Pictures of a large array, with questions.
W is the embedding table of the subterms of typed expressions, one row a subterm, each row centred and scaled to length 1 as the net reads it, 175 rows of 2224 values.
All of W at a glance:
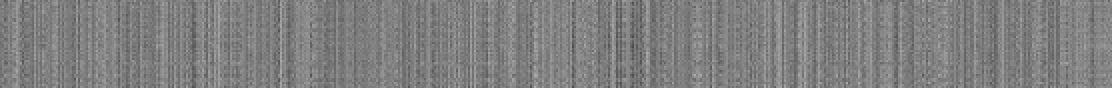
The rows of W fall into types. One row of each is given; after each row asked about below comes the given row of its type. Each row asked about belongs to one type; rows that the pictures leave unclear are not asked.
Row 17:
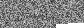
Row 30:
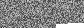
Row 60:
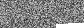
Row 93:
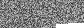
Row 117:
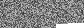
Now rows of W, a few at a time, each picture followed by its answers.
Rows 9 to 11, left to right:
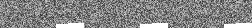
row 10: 117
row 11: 30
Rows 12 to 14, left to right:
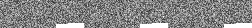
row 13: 117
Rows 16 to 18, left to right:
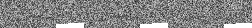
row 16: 17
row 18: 30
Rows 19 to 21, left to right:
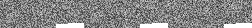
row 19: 117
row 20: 30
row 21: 30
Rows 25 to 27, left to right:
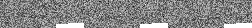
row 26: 30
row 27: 60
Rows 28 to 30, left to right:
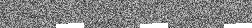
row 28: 17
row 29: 93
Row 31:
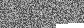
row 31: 93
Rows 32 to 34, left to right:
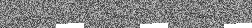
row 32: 30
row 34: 17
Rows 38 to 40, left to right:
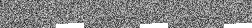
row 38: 93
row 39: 30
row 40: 30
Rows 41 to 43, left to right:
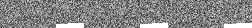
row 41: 30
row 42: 60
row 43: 93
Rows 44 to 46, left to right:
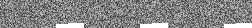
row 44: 93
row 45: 17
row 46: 117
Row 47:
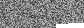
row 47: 17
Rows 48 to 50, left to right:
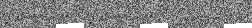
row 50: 30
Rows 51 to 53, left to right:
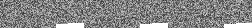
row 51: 117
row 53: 17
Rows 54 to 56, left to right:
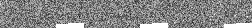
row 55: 17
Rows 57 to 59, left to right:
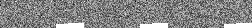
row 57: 60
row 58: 93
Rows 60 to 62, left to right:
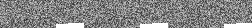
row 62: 93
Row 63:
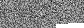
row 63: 93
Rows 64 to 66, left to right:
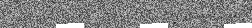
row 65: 117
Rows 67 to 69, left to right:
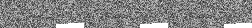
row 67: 17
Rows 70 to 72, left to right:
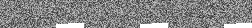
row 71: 117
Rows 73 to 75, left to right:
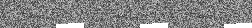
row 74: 17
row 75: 17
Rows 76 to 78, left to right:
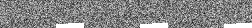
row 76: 60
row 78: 93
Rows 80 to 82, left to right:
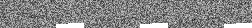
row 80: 17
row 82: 60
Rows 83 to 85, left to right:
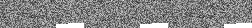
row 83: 17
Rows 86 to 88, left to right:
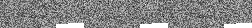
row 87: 30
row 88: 17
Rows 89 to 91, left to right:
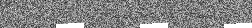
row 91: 17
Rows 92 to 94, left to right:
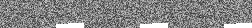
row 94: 17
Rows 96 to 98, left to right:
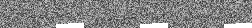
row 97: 60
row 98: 30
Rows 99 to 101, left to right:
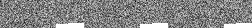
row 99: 93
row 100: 93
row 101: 30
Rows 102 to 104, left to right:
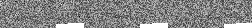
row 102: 30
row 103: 17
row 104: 60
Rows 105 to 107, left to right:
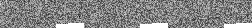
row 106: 117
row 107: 60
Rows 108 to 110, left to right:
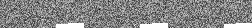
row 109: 30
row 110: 30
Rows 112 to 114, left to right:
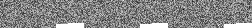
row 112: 117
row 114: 30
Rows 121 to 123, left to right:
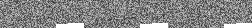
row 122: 60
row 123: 93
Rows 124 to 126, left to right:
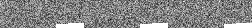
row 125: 60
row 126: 60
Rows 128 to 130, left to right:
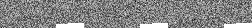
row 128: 30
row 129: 93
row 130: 60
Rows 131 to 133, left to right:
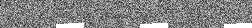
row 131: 60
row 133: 93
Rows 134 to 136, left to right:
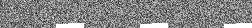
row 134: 93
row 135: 117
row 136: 117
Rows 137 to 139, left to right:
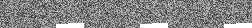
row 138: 117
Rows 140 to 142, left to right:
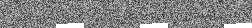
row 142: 17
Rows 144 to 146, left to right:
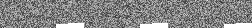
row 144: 17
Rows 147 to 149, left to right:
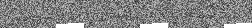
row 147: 30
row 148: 17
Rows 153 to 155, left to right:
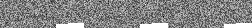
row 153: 17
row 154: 30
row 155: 117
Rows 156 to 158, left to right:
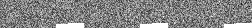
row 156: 30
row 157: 117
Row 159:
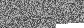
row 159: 30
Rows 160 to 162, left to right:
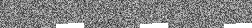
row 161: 93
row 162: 117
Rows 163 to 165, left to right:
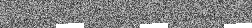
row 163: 60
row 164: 30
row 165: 17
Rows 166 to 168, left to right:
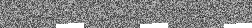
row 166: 17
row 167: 17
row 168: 93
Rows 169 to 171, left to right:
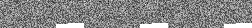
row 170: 30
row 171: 117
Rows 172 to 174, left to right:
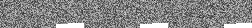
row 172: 117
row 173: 93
